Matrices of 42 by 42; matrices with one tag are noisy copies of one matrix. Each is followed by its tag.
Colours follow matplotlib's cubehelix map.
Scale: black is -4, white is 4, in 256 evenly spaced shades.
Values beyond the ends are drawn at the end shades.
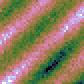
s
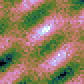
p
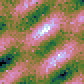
p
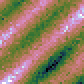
s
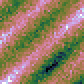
s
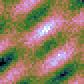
p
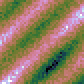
s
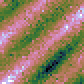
s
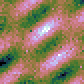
p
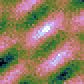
p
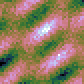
p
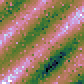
s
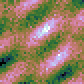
p
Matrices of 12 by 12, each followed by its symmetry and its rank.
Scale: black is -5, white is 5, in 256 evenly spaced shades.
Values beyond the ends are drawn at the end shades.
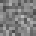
neither, full rank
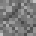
symmetric, full rank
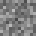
neither, full rank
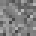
antisymmetric, full rank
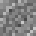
symmetric, full rank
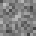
symmetric, full rank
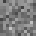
neither, full rank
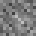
symmetric, full rank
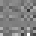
neither, rank two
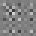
symmetric, rank two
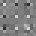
symmetric, rank two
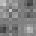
symmetric, rank two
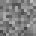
antisymmetric, full rank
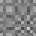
symmetric, rank two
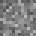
symmetric, full rank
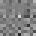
neither, rank two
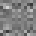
neither, rank two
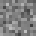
antisymmetric, full rank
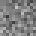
antisymmetric, full rank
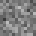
neither, full rank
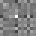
symmetric, rank two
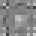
symmetric, rank two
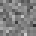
antisymmetric, full rank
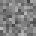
antisymmetric, full rank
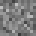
neither, full rank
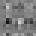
neither, rank two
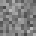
neither, full rank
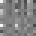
neither, rank two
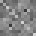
symmetric, full rank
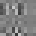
neither, rank two
